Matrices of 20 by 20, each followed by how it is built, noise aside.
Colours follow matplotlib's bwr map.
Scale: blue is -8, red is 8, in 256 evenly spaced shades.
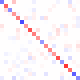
diagonal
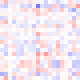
low rank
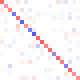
diagonal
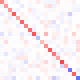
diagonal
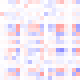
low rank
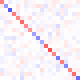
diagonal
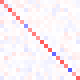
diagonal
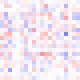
low rank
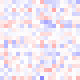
low rank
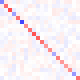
diagonal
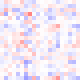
low rank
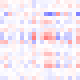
low rank
